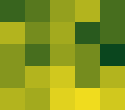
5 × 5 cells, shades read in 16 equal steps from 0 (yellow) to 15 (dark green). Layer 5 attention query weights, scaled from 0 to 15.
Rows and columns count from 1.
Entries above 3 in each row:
5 5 5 4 2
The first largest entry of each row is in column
1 4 5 4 2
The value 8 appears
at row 2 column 2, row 3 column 4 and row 4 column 4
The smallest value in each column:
4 4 1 0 2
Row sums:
43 41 47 25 12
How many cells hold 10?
1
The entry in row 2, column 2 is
8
